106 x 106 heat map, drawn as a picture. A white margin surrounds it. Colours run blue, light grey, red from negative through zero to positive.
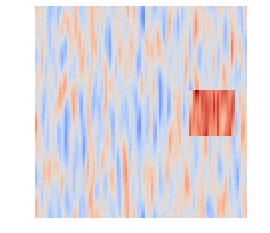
The ninth with the highest average is the middle right. The grain runs up and down. In the middle right lies a patch that is higher than the rest.
